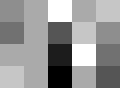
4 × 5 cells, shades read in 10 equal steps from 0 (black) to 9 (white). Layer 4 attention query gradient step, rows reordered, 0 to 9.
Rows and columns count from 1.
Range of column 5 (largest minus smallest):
4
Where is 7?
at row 1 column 5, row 2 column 4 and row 4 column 1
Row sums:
33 25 26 22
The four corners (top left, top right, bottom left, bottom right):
5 7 7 3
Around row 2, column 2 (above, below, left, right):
6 6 4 3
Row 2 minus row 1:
-1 0 -6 1 -2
